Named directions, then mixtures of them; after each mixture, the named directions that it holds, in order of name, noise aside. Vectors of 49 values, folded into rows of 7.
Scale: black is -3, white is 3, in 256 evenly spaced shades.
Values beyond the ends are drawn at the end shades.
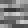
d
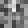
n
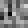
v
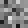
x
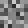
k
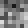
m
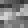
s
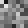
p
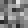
d, v, x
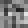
d, m, n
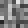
m, v, x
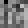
m, n, x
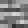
d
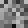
p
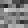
d, k, s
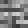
d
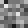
d, p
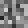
m, n, v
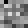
d, p, v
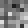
m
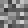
d, k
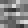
d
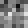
m, n, s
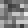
d, m, v
